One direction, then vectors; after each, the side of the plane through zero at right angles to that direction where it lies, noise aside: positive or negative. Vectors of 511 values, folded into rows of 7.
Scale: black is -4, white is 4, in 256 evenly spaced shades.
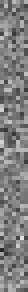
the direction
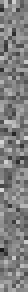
positive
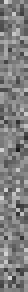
negative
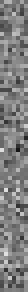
negative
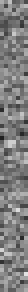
negative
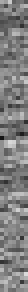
negative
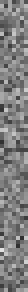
negative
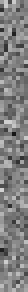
positive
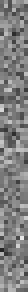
positive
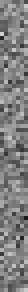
negative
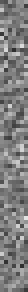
positive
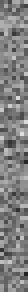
positive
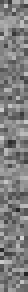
positive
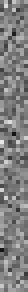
positive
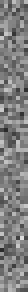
positive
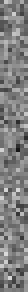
negative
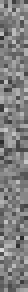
negative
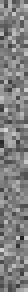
negative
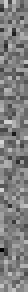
positive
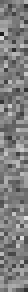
positive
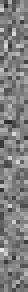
negative
